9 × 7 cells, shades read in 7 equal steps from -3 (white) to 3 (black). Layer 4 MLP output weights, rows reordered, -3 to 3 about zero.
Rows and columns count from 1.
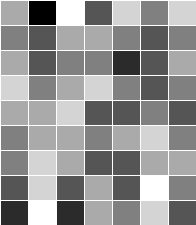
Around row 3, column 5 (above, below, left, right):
0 0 0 1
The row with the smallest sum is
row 6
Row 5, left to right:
-1 -1 -2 1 1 0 1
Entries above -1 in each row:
3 5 5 4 4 3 3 4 4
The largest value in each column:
2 3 2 1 2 1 1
